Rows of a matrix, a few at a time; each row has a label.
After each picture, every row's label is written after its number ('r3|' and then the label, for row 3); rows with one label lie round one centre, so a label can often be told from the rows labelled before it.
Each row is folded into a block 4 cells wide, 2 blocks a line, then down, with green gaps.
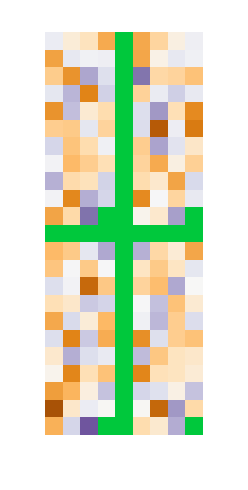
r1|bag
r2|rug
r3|rug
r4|bag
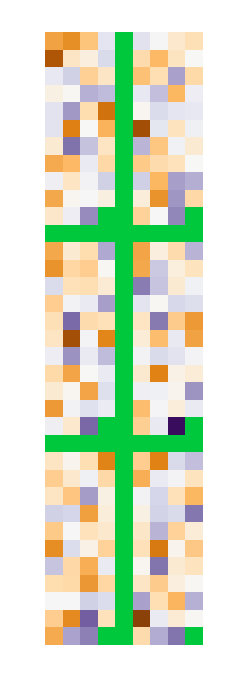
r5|rug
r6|bag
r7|rug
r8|rug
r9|bag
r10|rug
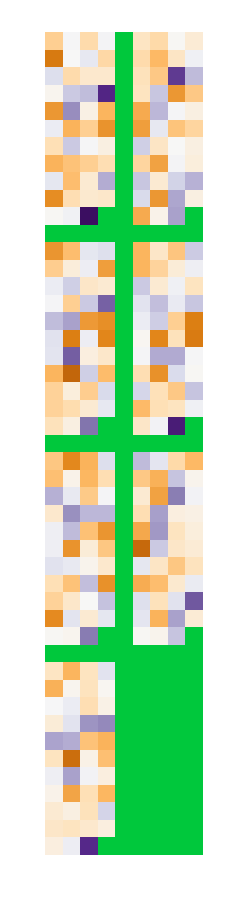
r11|rug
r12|bag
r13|rug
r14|rug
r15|rug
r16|bag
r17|rug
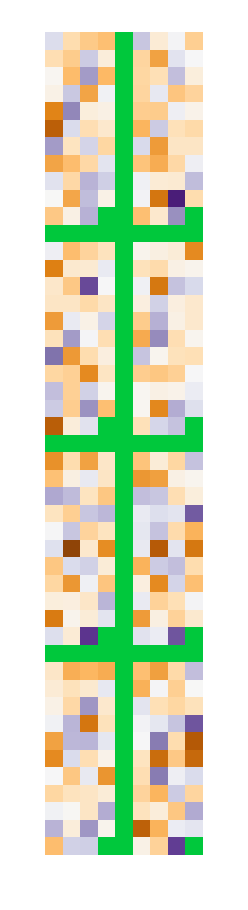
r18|bag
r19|bag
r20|bag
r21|bag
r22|rug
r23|rug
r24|bag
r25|rug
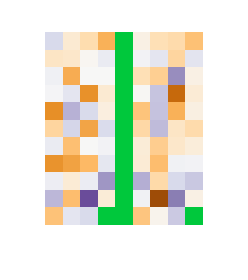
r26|bag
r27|bag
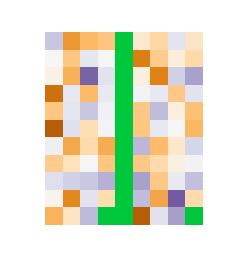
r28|bag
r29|bag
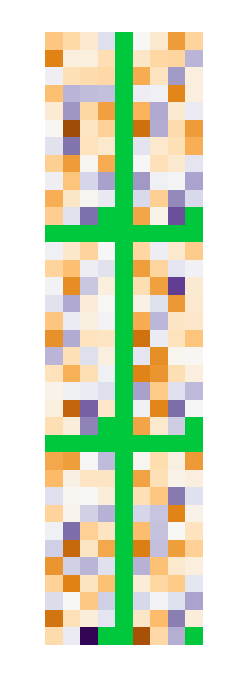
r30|rug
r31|bag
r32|bag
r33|bag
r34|rug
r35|bag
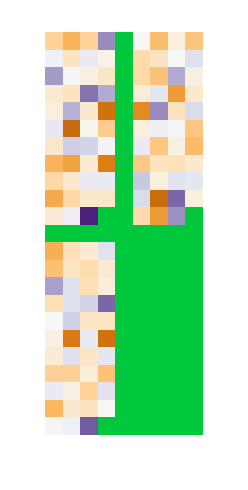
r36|rug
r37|bag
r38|rug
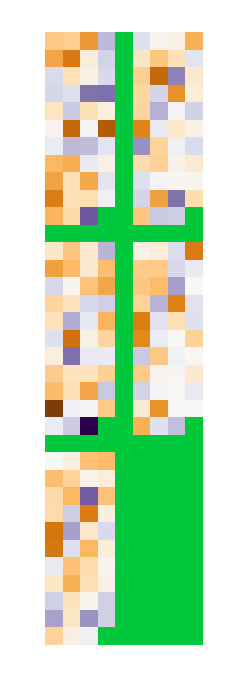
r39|rug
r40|bag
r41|rug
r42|bag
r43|bag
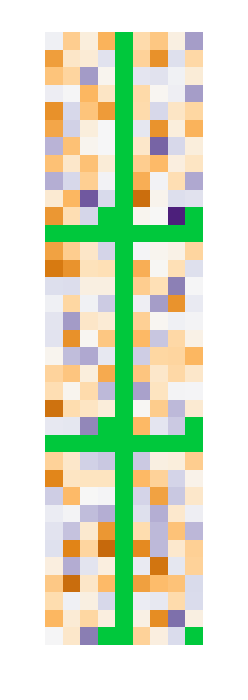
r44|bag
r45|rug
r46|rug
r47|bag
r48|rug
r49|bag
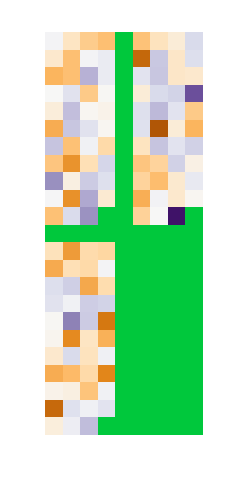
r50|bag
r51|rug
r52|rug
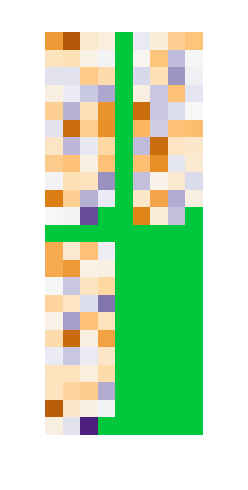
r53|rug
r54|bag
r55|rug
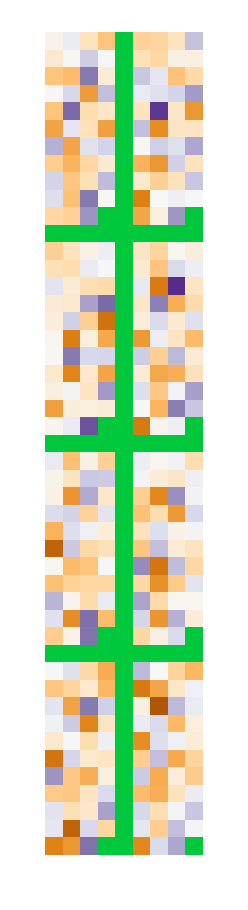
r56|bag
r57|rug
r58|rug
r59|bag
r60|bag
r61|bag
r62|bag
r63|bag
